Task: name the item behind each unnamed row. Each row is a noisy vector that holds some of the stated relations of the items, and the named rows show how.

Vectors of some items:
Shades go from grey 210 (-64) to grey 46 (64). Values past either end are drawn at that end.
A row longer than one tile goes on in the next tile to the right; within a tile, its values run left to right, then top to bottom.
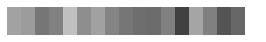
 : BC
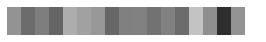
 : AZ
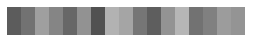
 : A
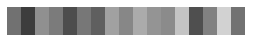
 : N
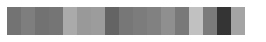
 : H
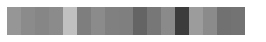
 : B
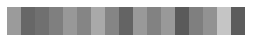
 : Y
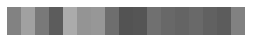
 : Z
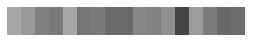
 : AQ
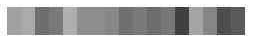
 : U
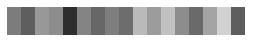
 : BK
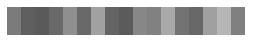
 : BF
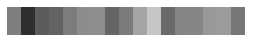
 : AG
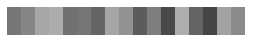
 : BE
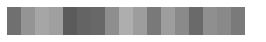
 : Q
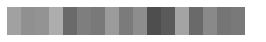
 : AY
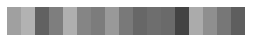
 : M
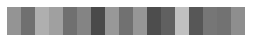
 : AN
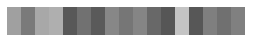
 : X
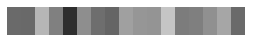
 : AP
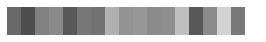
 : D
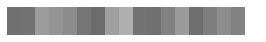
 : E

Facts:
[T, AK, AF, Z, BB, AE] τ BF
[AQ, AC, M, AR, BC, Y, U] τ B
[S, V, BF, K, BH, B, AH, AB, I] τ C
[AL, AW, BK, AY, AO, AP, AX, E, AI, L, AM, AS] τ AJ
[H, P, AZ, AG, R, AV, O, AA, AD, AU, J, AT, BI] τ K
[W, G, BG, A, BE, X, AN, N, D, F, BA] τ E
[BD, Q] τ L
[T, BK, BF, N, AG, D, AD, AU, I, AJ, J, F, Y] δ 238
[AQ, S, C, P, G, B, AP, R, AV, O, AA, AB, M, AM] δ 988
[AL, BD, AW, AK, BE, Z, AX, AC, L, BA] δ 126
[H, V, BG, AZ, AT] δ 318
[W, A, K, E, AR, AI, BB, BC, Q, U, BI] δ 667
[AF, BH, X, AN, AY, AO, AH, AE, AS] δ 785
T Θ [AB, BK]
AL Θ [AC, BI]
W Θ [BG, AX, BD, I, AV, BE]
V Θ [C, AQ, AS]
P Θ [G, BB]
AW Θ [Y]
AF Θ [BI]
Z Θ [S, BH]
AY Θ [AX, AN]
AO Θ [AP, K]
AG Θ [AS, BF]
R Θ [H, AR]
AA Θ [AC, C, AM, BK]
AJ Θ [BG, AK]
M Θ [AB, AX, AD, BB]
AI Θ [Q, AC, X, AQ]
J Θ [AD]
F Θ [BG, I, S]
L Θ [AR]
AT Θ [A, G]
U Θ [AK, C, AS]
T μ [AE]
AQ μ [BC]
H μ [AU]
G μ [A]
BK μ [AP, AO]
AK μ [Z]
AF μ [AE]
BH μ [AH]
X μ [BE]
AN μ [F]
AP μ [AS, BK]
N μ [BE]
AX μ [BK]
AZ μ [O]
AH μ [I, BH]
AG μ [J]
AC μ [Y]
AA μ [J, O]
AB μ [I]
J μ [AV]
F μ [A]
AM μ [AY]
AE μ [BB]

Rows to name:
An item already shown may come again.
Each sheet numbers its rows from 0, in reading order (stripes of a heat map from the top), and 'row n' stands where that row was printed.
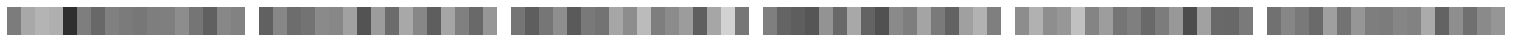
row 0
AX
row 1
BI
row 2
AJ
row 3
BF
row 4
AR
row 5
S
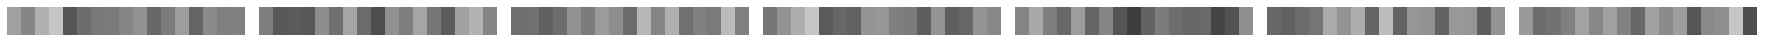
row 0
AS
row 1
BF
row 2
I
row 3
BD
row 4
AK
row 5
K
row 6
Y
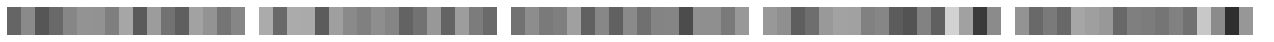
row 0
P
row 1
AO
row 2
C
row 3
AT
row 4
AZ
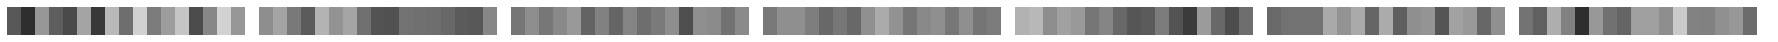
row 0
F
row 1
Z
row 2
C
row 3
AI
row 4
AC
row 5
K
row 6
AP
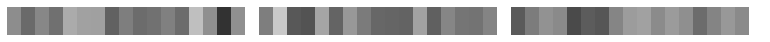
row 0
AZ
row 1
BB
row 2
AM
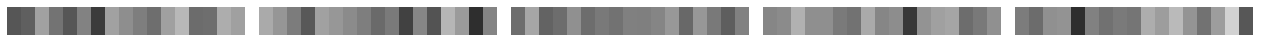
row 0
G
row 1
V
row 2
AB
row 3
BG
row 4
BK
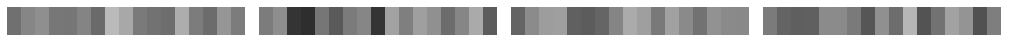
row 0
W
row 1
T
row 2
Q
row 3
AA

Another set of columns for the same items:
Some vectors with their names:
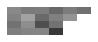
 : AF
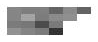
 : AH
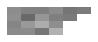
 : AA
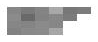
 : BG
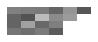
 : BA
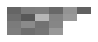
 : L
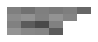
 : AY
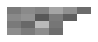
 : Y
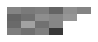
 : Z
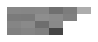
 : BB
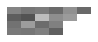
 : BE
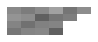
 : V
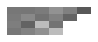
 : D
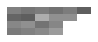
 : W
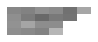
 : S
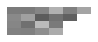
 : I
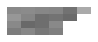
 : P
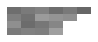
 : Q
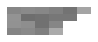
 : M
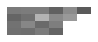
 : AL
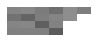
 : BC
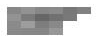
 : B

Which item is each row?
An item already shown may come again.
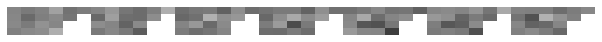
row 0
BG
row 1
K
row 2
BD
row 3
AX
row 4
AS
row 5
AT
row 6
A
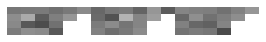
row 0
AO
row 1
L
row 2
BI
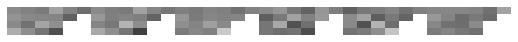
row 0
AZ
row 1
AZ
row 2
AM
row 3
AC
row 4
BK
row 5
P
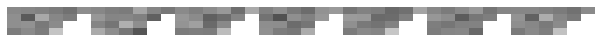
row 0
G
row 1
AZ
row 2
AB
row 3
AR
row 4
AP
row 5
V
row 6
G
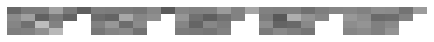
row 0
AJ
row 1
E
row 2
H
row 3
A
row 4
C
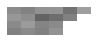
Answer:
C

